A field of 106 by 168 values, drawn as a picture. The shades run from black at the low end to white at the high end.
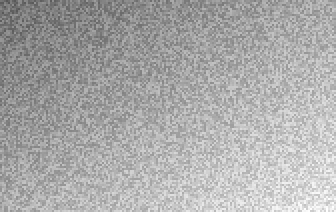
Mirror symmetry: none. Ninth with the highest average: bottom right. Ninth with the lowest average: top left. Slope: up to the bottom right. Histogram: bell-shaped. Odd rows or columns: none. Stripes: none.
